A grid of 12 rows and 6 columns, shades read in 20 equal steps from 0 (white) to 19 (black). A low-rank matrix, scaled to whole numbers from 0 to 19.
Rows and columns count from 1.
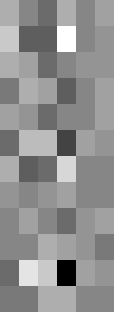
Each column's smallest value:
4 2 4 0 7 7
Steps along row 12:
same down same up same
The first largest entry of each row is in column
3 2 3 4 3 4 2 2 4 6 4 1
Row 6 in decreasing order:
14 11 8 7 5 5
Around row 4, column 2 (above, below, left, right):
7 8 10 7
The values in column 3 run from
4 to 12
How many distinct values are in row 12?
3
